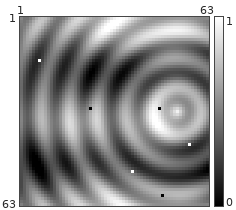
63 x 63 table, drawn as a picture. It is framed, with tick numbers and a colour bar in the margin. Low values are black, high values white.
The ninth with the lowest average is the bottom left. Six lone cells stand out: three far higher and three far lower than their neighbours. Stripes running across repeat 2 times from top to bottom. Concentric rings centre on the middle right.
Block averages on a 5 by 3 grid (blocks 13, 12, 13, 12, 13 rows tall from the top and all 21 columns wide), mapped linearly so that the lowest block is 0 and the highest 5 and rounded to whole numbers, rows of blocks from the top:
3 5 4
1 0 2
3 3 5
1 2 2
2 3 2
